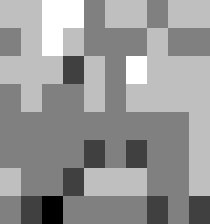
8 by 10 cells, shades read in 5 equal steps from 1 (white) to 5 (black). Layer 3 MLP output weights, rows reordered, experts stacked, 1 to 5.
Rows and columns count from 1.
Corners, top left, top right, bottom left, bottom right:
2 2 3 4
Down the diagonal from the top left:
2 2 2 3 3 3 2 4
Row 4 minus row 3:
1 0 1 -1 0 0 1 0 0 0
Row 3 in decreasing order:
4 3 2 2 2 2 2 2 2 1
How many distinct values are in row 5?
2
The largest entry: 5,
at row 8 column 3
